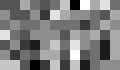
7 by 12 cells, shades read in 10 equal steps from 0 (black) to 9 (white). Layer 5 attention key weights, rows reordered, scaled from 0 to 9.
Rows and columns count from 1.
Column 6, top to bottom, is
4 8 4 5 7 6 7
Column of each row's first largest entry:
9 6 11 1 8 8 1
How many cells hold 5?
17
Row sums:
57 55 51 59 51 52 50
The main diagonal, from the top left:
3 3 4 5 5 6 2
